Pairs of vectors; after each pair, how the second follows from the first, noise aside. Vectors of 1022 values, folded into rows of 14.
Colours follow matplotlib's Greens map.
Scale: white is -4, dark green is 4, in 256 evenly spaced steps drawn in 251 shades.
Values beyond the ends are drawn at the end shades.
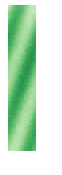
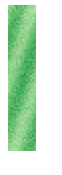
shrunk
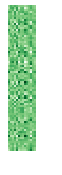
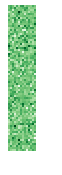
shuffled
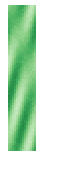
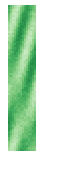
reversed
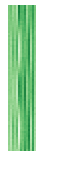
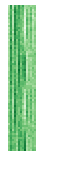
reversed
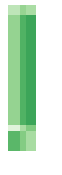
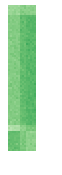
shrunk
